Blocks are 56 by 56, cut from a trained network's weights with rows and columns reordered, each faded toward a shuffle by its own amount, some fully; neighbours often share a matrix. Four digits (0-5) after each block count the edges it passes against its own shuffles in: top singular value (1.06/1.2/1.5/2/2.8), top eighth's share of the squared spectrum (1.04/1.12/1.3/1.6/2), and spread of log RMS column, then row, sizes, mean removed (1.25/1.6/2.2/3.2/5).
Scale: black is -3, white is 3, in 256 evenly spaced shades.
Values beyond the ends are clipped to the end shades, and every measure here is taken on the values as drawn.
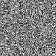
3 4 2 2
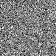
0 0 0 0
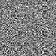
3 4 2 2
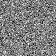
1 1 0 0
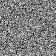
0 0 0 0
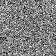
0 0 0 0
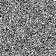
0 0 0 0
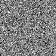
0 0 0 0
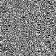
3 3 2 1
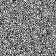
1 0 0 0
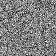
0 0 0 0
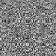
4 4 2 2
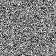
0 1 0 0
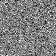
0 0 0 0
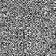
3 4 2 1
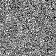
1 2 0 0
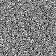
1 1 0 0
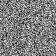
1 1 0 0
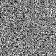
2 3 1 1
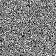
1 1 0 0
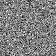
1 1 0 0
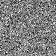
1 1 0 0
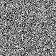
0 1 0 0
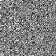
2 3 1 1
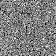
1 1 0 0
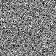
2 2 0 0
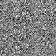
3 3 1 0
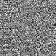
3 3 2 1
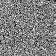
2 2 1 0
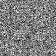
2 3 1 1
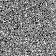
0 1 1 0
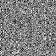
3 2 1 0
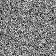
1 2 0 0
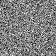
1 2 0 0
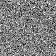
1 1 0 0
